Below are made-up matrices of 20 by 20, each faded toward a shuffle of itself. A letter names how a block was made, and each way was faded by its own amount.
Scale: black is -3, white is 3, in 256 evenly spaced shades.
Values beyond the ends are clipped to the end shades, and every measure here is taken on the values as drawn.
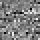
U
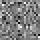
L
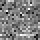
U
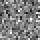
U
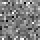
U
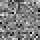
U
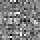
L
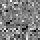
U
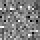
U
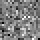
U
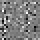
L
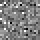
U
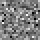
U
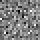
U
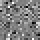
L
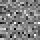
L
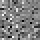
L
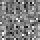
L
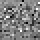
U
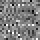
L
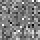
L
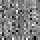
L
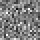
U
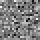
U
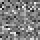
U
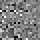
L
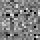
L
